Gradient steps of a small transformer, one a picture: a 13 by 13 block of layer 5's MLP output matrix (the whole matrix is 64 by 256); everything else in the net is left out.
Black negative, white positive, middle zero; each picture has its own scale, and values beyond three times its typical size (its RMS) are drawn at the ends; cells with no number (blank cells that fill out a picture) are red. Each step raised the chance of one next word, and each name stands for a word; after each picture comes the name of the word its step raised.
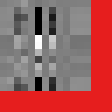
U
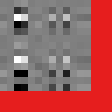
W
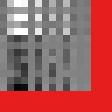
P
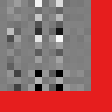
W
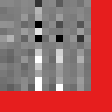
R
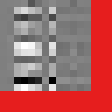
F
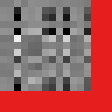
U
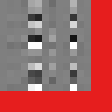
F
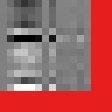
R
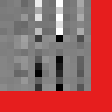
P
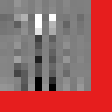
P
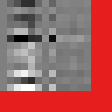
R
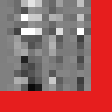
P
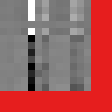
P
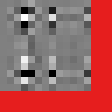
W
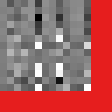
F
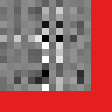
R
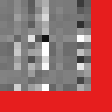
F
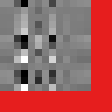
R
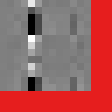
U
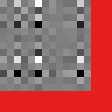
W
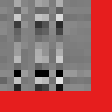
W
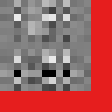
W
